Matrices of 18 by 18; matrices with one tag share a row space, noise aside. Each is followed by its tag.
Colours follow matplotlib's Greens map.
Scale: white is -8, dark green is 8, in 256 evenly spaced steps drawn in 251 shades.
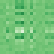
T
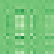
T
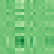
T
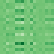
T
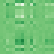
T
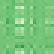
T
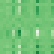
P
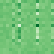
P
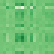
T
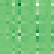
P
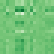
T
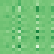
P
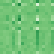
P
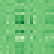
T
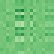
T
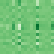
P
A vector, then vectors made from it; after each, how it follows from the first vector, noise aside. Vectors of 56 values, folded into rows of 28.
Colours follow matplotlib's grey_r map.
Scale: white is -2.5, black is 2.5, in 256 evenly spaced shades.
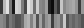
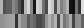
wrapped around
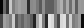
wrapped around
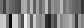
wrapped around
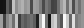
wrapped around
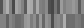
shrunk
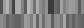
shrunk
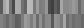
shrunk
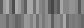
shrunk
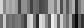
wrapped around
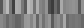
shrunk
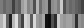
wrapped around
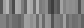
shrunk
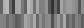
shrunk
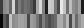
wrapped around
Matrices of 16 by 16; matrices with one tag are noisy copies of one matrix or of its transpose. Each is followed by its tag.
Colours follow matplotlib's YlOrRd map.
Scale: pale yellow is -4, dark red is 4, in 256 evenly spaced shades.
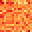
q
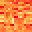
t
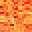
t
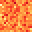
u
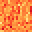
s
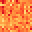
q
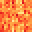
t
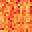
s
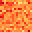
q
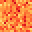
u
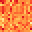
q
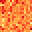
q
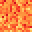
u
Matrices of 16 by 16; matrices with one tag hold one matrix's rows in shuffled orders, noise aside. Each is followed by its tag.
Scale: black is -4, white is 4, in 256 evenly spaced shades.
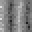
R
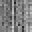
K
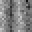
R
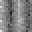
R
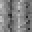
R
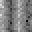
R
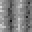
R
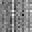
K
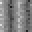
R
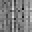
K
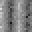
R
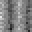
R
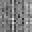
K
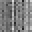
K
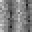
R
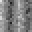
R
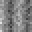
R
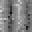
R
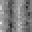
R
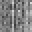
K
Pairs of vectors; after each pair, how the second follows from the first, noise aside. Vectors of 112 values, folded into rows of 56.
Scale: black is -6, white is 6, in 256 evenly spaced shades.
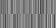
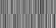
copied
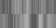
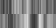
scaled up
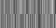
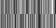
scaled up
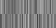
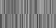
copied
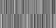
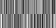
scaled up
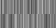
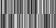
scaled up
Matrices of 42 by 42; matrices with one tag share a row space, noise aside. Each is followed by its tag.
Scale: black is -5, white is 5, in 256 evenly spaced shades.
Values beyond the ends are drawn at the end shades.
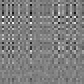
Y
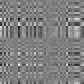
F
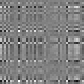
F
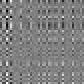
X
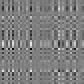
Y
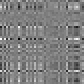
F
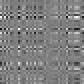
F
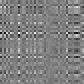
F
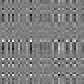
Y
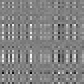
Y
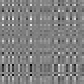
Y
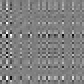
X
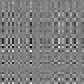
Y
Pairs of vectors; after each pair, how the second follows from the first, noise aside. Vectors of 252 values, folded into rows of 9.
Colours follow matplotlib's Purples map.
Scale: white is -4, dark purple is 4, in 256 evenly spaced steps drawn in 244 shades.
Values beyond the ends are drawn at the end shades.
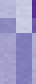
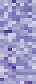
shuffled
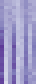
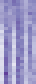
negated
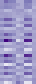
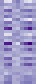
reversed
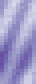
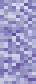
shuffled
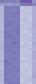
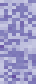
shuffled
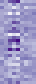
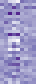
negated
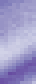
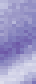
negated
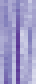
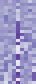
sign-scrambled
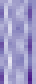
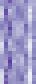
negated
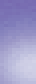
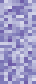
shuffled
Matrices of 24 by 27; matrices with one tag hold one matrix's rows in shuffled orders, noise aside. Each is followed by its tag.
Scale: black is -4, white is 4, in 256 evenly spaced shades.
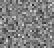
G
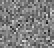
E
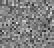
E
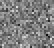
E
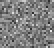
E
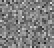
G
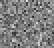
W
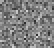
W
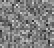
E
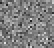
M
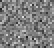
G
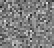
M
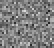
E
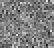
E
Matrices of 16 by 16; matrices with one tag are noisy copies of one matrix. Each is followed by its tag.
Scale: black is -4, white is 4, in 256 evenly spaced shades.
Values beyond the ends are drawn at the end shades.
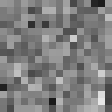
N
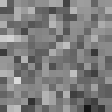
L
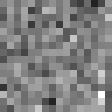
N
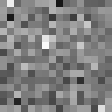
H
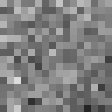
L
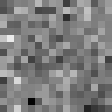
L
